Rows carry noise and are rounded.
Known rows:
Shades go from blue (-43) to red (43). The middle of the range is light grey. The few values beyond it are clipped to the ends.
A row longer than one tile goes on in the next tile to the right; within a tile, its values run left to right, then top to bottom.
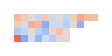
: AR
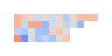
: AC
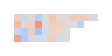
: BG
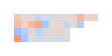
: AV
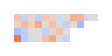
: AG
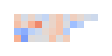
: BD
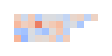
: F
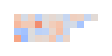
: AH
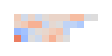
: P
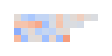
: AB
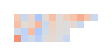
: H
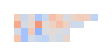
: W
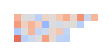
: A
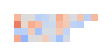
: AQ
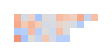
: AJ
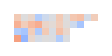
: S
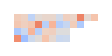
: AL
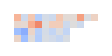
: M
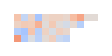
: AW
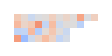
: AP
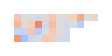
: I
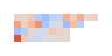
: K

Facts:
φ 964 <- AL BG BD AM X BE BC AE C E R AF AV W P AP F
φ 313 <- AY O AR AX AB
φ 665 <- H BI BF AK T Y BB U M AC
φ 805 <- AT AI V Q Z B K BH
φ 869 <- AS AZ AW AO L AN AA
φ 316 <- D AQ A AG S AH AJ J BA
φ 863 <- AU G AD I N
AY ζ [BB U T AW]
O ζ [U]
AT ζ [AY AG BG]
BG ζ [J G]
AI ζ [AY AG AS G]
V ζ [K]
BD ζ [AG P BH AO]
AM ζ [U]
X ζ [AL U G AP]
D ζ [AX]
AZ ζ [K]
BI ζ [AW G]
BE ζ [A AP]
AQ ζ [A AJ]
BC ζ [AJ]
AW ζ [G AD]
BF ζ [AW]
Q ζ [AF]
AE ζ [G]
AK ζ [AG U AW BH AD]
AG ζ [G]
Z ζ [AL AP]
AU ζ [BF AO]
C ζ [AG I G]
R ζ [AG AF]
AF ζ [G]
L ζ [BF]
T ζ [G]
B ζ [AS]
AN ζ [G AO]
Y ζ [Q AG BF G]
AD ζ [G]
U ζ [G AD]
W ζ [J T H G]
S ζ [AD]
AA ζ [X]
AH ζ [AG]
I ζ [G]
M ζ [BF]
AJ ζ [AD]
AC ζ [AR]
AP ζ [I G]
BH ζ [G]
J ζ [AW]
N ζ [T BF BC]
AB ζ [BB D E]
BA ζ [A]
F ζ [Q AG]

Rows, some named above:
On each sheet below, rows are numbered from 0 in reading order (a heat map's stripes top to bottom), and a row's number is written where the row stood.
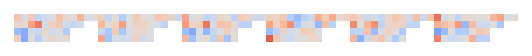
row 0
AU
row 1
BG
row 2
AI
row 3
K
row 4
BE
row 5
AS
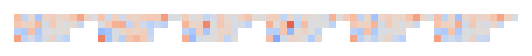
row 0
T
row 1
AO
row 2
AE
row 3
Z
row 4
T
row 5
T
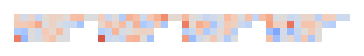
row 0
BH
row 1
G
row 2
BA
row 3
AI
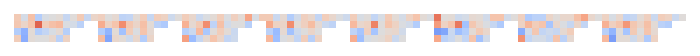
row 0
Y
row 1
AK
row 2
AP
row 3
AT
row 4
AE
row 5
B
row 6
BB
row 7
AK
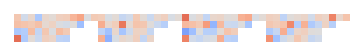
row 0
AD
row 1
C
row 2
AS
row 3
AL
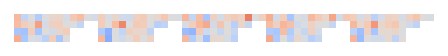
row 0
AY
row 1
AN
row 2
BF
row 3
BC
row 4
BI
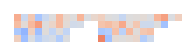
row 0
N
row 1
U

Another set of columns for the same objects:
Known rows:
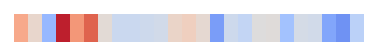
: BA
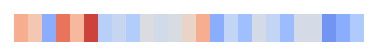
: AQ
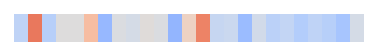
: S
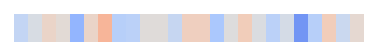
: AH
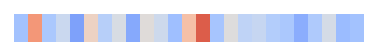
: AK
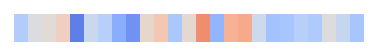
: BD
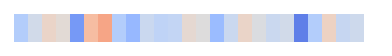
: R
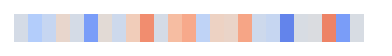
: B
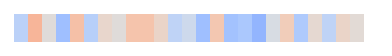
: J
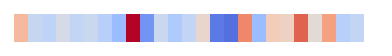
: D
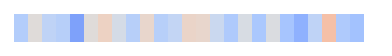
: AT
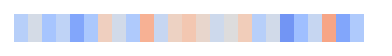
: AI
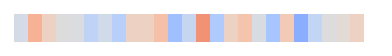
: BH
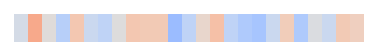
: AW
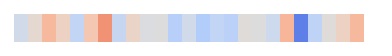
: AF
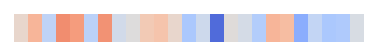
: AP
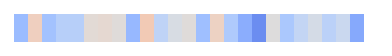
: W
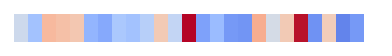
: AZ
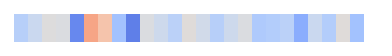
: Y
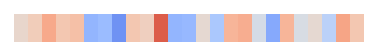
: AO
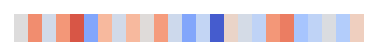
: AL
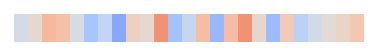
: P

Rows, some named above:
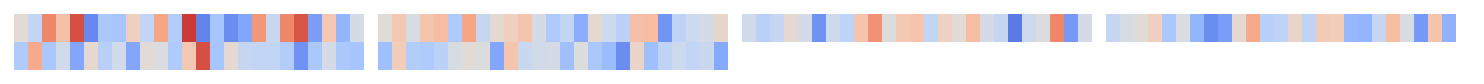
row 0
K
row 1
I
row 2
B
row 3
AU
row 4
AK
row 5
W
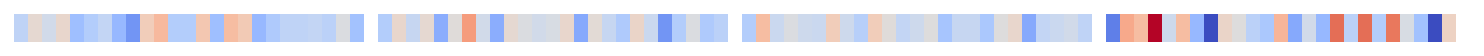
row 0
AN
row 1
C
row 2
AE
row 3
AC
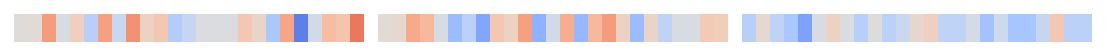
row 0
AG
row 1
P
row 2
AT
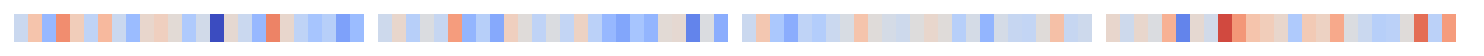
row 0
Z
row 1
N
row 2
AY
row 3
AS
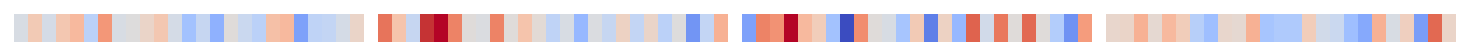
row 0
I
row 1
A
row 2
AR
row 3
BF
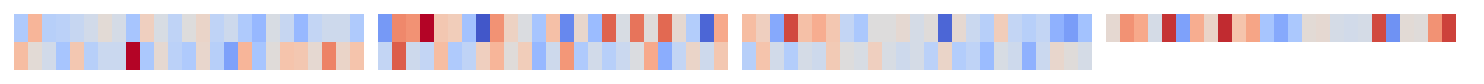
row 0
BI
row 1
AR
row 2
BE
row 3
G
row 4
BB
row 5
U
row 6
BG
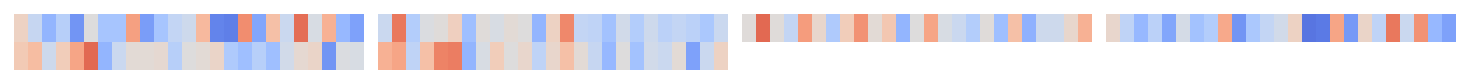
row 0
AB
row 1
S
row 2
AD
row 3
AB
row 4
BC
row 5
AJ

